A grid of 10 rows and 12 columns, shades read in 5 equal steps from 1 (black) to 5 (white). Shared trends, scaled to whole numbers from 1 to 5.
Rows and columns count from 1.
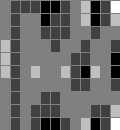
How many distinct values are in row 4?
3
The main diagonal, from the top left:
3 2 3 3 3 3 3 3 3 1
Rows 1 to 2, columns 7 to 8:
2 3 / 2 3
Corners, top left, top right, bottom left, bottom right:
3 5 3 5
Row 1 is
3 2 2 2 1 1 2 3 4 1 2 5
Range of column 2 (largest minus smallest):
0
